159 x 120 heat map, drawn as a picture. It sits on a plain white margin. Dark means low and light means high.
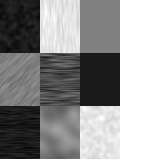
It is made of 3 by 3 panels. Panel 1,1: very low, blotchy, faint in contrast. Panel 1,2: very high, streaked downward, faint in contrast. Panel 1,3: middling, flat. Panel 2,1: middling, slanting up to the right, faint in contrast. Panel 2,2: low, streaked across. Panel 2,3: very low, flat. Panel 3,1: very low, streaked across, faint in contrast. Panel 3,2: middling, smooth. Panel 3,3: very high, blotchy, faint in contrast.
